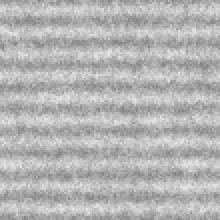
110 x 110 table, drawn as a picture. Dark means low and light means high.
Seam: none. Grain: streaks across. Average level on the scale: 70%. Odd rows or columns: none. Stripes: horizontal, repeating 10 times.
